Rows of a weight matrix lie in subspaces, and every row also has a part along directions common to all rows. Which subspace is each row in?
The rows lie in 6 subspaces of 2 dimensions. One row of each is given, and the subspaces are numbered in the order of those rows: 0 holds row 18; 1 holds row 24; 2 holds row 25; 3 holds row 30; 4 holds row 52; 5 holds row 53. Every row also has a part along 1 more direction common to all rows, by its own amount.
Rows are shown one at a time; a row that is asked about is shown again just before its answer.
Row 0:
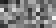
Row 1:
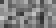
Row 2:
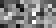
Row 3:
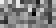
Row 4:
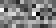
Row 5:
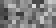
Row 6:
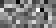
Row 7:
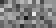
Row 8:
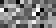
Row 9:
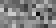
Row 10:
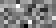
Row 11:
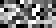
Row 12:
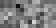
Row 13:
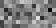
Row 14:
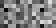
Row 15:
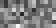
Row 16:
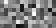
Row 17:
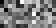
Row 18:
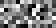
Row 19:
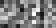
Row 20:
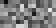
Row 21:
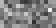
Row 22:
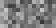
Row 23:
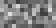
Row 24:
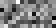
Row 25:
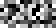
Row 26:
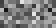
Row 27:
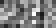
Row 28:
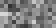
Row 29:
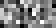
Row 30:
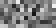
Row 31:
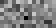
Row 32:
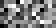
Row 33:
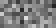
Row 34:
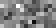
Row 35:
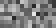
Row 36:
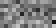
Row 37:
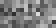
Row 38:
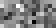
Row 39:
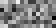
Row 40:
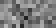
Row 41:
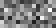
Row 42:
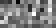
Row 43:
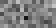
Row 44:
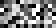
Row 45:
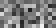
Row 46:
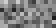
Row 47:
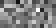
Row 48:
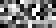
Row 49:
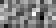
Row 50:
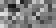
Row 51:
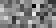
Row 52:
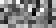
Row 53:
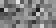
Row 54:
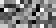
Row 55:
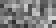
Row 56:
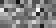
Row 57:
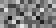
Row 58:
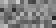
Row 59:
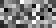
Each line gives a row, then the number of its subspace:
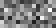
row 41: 4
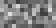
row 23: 4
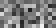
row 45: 3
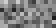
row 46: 1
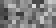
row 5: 2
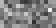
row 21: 4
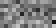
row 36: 1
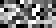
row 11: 5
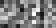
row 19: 0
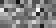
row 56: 5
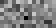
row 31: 3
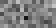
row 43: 3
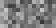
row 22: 2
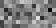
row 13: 4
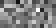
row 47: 5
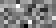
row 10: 0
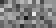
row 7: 3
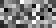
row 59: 4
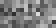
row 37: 5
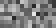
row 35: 2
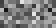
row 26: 4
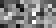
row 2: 0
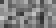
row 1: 0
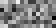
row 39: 1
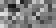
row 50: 2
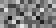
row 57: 0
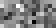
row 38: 0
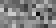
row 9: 5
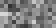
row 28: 2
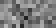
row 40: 3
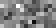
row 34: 0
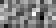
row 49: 0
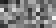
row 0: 1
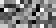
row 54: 5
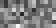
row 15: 1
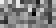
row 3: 4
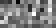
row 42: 4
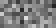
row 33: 3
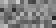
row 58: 1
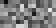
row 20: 1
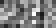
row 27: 0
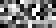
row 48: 2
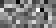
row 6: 5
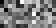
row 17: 4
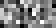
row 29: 3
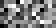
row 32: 2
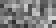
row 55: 5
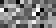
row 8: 5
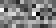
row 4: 5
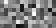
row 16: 1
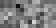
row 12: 0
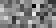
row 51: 2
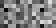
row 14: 2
